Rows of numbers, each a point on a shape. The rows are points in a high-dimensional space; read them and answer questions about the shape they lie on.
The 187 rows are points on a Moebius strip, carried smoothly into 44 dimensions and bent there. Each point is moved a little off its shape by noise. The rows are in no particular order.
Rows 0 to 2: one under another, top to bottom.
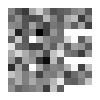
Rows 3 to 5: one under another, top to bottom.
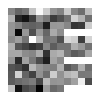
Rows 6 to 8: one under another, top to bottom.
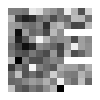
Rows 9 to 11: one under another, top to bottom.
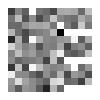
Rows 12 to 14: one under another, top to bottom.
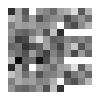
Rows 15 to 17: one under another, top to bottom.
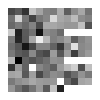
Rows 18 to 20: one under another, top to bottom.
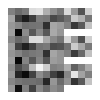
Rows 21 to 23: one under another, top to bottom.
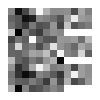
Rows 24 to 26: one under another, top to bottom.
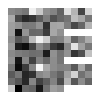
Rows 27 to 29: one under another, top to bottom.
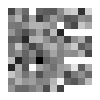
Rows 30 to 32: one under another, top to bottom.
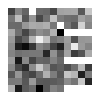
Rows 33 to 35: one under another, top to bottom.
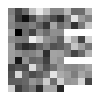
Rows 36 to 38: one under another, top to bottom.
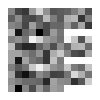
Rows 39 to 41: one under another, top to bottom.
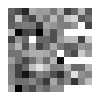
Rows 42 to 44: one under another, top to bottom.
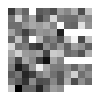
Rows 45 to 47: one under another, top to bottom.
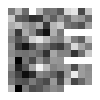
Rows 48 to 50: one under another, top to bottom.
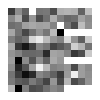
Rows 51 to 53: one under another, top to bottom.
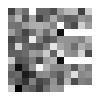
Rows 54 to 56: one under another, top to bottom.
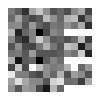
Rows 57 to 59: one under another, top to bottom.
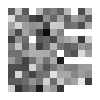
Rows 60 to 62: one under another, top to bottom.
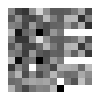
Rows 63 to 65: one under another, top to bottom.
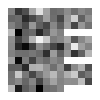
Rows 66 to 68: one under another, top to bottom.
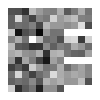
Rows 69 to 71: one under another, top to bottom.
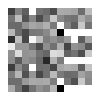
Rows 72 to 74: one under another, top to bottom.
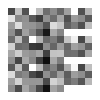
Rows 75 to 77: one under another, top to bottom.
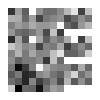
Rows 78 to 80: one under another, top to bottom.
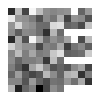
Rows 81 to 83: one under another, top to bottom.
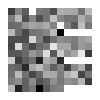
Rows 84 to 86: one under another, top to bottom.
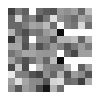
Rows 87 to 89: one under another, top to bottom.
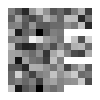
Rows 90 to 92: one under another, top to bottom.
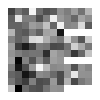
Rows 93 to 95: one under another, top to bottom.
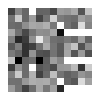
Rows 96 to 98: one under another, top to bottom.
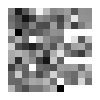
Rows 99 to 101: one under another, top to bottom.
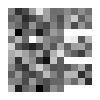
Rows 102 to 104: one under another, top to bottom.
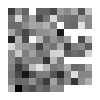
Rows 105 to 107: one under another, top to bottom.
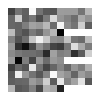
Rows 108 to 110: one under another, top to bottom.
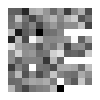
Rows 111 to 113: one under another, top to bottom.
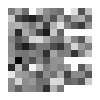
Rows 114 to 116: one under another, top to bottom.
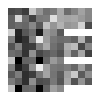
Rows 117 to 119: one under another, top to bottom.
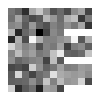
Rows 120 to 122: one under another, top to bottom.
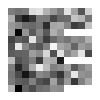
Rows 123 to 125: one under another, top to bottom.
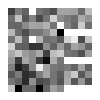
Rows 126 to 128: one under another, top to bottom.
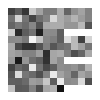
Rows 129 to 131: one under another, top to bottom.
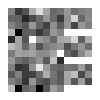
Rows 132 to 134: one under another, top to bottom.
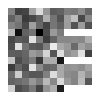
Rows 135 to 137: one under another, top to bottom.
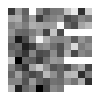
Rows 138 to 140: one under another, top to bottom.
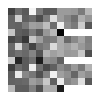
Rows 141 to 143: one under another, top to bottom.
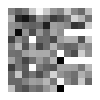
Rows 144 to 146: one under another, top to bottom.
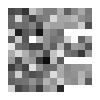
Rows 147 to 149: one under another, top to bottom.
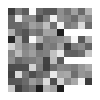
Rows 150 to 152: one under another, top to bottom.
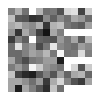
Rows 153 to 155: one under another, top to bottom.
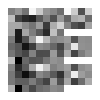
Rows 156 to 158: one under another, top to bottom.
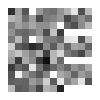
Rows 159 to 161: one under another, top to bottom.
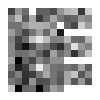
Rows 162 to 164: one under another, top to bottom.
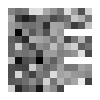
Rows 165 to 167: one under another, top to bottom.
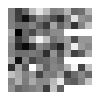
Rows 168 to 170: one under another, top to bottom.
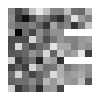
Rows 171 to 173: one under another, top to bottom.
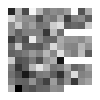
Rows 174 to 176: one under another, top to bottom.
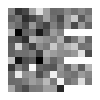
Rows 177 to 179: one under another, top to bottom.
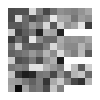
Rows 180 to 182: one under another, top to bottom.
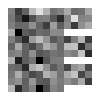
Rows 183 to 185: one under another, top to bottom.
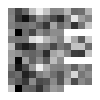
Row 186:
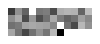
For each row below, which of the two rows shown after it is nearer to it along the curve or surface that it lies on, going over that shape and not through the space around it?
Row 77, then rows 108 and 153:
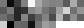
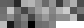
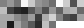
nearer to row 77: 108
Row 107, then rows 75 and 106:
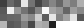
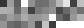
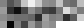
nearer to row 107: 75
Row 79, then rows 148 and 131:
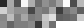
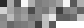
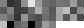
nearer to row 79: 148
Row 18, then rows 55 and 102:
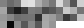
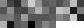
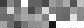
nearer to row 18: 55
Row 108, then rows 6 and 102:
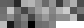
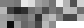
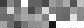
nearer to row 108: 102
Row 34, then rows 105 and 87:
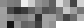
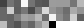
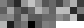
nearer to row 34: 87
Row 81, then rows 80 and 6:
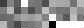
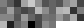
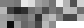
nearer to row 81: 80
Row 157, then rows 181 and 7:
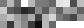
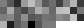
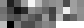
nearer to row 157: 7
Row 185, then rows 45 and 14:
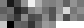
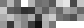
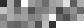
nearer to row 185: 45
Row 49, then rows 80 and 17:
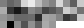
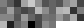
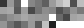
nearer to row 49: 80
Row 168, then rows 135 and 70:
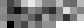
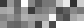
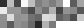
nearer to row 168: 70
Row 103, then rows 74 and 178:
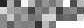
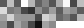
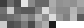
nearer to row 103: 74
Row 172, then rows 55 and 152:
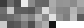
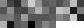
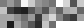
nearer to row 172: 55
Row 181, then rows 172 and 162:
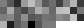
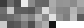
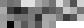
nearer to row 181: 172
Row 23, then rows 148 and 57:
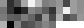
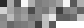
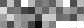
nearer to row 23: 57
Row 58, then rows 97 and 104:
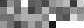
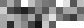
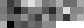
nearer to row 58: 97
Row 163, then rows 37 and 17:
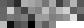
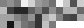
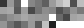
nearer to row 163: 17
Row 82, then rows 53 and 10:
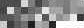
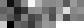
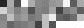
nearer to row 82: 10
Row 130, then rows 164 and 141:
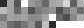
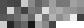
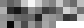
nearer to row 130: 164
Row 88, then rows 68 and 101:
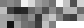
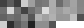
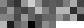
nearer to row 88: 101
